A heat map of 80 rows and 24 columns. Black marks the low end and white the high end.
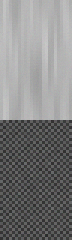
The table splits into 2 rows of 1 panel. Panel 1,1: high, streaked downward, faint in contrast. Panel 2,1: low, checkered.
